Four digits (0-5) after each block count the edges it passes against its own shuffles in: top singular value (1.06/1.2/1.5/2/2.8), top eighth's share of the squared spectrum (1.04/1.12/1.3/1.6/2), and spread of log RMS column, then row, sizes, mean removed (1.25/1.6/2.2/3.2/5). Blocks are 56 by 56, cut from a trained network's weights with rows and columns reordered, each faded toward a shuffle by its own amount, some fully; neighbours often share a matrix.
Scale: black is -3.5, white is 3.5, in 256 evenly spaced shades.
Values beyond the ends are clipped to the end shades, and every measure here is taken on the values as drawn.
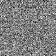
2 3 1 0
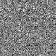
3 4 2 2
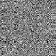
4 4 2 2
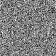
2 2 0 0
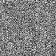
3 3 1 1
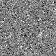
1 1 0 1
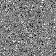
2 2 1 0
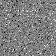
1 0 0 0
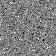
0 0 0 0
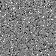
1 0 0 0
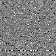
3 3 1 1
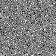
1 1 0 0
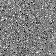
0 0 0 0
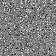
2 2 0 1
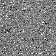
2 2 0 1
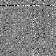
3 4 2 2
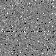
2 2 0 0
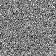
2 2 0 0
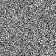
2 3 0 0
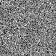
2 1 0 0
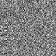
3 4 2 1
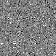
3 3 1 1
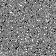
0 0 0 0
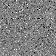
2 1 0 0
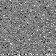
2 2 0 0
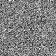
2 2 0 0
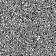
1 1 0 0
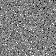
0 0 0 0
